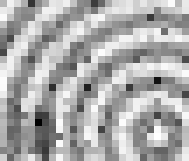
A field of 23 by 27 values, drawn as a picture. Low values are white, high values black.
The bottom left is the ninth with the highest average. No single row or column stands out from its neighbours. Neither half mirrors the other. Rings spread out from the bottom right. An odd patch, higher than its surroundings, sits in the bottom left. On average the colour sits 30% of the way up the scale.
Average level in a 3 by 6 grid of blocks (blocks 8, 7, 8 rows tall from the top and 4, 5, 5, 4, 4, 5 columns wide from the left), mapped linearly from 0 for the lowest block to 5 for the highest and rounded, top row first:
1 1 2 0 1 1 / 1 1 2 1 1 1 / 4 5 1 2 2 2
